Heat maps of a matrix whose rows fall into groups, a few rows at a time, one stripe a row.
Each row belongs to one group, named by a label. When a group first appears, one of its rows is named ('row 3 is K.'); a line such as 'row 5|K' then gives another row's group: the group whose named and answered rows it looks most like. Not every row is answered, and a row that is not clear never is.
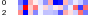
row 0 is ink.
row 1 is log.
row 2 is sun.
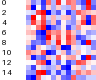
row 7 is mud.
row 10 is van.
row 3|log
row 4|log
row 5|van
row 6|mud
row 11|sun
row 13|ink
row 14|van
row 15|ink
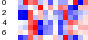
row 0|log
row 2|ink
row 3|ink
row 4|van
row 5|van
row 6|van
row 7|ink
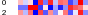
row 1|van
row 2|sun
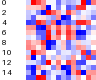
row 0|log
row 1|van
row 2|mud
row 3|ink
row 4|van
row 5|mud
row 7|mud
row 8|van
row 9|van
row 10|log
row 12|mud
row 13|ink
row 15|van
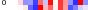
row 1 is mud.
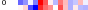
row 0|mud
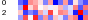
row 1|log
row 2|sun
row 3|log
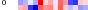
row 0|mud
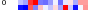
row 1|ink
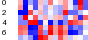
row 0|sun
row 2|ink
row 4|van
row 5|mud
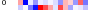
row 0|sun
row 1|mud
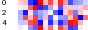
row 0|mud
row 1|van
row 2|ink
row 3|log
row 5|mud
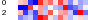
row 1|ink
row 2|sun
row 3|mud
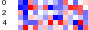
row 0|ink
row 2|sun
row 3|ink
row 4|sun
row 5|log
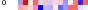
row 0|log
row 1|van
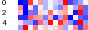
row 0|ink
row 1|sun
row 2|sun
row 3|ink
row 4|sun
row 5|log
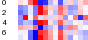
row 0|van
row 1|mud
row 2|mud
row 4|mud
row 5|van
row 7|mud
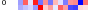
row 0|log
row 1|mud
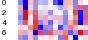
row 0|ink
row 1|sun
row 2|log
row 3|log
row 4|log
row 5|van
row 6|sun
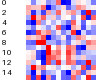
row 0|ink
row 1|van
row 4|ink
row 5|ink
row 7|van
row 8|van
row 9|mud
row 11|mud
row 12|sun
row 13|log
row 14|ink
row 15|sun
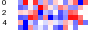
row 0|log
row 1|mud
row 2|van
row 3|van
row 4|sun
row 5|ink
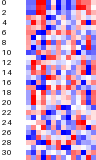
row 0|van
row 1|van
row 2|van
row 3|van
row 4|log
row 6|mud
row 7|sun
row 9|sun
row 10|ink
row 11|mud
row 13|log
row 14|log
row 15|mud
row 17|mud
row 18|log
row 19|log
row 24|van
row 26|ink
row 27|ink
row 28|mud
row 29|ink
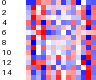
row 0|ink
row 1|log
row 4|sun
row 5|log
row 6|van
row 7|log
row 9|log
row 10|sun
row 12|log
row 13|sun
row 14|sun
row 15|sun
